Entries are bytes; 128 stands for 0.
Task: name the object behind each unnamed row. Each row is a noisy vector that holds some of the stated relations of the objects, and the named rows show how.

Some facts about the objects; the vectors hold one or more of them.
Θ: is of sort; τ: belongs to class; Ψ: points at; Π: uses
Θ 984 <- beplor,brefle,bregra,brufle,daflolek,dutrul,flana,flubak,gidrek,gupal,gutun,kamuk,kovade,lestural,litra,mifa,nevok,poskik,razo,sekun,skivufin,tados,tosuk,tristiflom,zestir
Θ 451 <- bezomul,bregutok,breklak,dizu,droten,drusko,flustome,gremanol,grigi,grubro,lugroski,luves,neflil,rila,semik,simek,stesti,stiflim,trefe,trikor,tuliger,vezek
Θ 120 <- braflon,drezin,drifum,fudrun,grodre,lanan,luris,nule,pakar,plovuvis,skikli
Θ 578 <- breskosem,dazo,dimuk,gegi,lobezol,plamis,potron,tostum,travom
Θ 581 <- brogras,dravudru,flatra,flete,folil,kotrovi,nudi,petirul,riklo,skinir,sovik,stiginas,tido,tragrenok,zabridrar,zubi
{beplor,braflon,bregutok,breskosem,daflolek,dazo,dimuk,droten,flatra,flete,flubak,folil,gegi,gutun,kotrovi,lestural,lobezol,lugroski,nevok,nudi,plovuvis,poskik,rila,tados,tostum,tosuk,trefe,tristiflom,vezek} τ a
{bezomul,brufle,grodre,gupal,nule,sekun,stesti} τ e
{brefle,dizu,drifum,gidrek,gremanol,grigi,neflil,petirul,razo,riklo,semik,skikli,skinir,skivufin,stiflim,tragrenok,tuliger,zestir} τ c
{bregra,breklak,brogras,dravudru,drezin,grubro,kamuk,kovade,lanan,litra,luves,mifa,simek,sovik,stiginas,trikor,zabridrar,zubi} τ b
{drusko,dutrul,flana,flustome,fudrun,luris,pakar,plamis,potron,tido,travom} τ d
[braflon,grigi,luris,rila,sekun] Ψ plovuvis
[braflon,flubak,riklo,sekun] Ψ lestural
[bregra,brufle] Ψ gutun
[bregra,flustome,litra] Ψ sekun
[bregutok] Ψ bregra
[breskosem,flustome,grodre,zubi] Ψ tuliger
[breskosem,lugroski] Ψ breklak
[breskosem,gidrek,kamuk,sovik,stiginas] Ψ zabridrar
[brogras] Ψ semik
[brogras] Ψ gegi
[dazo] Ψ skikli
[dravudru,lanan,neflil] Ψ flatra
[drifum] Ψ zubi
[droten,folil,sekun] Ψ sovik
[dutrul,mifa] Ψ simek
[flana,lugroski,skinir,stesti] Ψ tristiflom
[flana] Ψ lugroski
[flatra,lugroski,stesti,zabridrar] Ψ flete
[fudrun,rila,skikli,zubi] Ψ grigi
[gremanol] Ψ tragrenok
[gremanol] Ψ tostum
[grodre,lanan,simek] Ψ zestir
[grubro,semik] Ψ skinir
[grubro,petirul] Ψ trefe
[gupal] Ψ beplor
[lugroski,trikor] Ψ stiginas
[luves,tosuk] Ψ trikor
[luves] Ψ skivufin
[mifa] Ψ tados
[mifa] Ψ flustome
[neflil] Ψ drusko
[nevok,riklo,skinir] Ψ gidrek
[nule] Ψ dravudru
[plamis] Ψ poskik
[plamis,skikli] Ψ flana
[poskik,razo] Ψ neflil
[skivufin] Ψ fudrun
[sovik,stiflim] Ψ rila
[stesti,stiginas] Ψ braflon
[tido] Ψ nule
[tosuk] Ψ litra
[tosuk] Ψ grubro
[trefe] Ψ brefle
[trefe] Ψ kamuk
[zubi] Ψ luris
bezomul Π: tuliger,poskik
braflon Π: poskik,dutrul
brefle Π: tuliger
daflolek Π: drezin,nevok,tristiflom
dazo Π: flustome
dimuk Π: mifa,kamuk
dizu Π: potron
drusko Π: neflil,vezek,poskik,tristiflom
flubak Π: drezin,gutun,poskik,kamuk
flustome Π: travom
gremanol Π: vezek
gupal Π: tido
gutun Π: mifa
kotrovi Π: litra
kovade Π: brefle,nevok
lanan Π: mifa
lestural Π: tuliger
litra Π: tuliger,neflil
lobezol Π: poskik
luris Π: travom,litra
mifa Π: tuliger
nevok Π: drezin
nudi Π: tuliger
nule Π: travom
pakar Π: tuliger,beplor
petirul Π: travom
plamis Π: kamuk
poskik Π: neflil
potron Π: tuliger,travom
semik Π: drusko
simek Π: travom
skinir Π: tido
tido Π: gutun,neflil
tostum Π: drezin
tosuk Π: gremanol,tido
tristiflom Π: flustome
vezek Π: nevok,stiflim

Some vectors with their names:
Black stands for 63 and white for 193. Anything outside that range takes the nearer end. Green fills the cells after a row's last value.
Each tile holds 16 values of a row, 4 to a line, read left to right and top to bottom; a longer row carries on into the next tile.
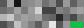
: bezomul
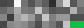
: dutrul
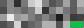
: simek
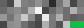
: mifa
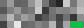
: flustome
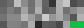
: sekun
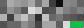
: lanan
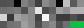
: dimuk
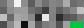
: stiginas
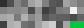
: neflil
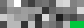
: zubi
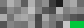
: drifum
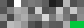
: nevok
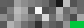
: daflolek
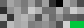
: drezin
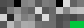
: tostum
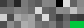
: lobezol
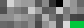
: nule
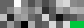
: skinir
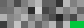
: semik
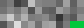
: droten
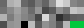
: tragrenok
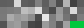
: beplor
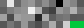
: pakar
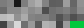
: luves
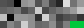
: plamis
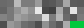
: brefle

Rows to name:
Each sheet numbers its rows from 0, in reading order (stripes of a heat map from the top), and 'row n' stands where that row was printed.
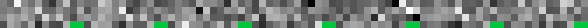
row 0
bregra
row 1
kovade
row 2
vezek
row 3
braflon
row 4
travom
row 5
lestural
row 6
zestir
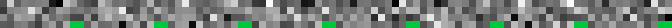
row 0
luris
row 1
gupal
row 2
folil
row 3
poskik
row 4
dazo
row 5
rila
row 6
tido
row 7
potron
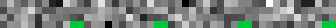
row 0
fudrun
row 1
kotrovi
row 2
grigi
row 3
litra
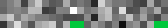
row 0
tuliger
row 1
tosuk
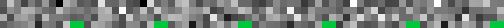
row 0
plovuvis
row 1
tristiflom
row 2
nudi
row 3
flubak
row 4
kamuk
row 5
zabridrar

